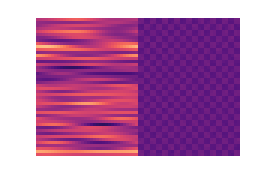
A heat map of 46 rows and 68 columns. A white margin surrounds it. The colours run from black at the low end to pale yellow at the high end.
The table splits into one row of 2 panels. Panel 1,1: middling, streaked across, strong in contrast. Panel 1,2: low, checkered, faint in contrast.
